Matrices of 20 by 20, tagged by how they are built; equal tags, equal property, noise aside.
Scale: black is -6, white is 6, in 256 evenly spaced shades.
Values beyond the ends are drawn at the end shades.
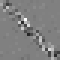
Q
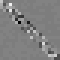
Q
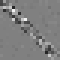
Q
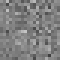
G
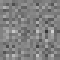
G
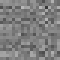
G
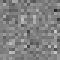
G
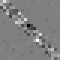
Q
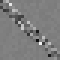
Q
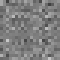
G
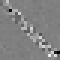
Q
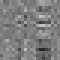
G
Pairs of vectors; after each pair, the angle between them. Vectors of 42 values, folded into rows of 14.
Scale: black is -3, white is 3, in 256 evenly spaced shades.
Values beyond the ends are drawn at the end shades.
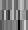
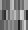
partly aligned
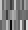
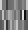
orthogonal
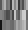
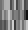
orthogonal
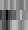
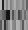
partly aligned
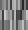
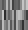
nearly opposite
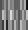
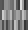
partly aligned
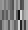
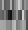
orthogonal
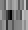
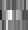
nearly opposite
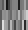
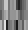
orthogonal
